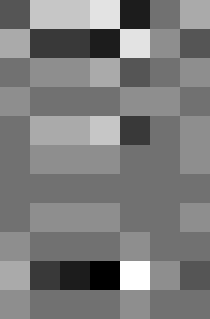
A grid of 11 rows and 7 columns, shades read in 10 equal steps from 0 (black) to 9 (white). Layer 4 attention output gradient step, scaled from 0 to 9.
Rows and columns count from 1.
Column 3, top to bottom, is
7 2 5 4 6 5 4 5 4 1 4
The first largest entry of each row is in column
4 5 4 1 4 2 1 2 1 5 1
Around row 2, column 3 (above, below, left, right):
7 5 2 1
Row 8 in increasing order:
4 4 4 5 5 5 5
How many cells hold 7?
3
